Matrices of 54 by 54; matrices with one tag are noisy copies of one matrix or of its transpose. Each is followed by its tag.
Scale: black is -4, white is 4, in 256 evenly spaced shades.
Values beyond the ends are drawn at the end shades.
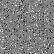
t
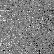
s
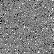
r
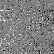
s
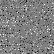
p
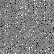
p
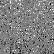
s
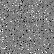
t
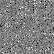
p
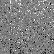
s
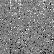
s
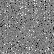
p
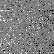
s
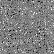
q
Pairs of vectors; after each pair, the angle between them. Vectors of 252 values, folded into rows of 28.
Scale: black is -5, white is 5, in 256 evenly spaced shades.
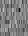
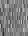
partly opposed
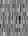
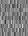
partly aligned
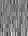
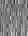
nearly parallel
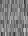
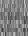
nearly opposite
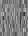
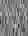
orthogonal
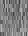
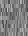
partly aligned
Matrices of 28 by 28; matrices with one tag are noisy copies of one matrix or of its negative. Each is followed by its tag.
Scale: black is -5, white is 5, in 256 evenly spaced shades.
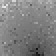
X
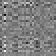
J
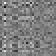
J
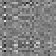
J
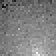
X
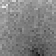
X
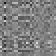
J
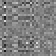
J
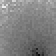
X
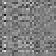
J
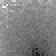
X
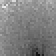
X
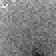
X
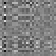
J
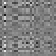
J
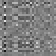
J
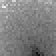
X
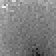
X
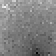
X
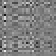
J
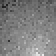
X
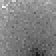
X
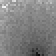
X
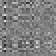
J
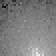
X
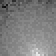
X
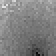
X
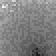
X
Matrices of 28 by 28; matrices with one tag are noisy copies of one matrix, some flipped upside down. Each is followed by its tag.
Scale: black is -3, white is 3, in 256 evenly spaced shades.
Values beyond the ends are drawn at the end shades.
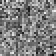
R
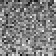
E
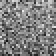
E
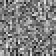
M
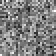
R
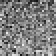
E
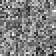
R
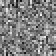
M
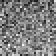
E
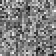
R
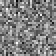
M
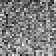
E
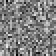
M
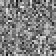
M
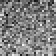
E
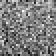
E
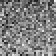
E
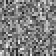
M
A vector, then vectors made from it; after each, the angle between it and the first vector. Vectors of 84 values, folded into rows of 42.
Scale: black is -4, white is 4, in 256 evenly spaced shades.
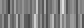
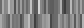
partly opposed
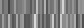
nearly parallel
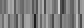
nearly opposite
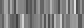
orthogonal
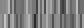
nearly opposite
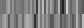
nearly opposite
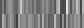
partly opposed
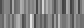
partly opposed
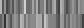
partly aligned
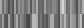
nearly parallel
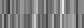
nearly parallel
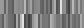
partly aligned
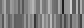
partly opposed
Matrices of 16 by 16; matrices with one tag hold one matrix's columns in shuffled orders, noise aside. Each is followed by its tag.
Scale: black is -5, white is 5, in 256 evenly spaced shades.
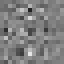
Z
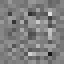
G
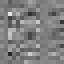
G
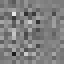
G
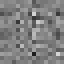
G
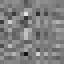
G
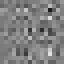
Z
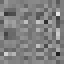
G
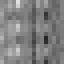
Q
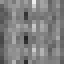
Q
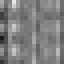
Q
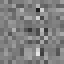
Z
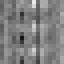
Q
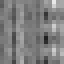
Q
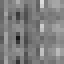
Q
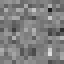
Z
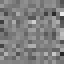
G
